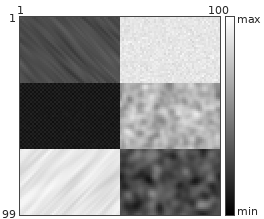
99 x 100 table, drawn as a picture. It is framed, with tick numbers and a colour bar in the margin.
The table splits into 3 rows of 2 panels. Panel 1,1: low, slanting down to the right, faint in contrast. Panel 1,2: very high, fine-grained, faint in contrast. Panel 2,1: very low, checkered, faint in contrast. Panel 2,2: high, blotchy. Panel 3,1: very high, slanting up to the right, faint in contrast. Panel 3,2: low, blotchy.
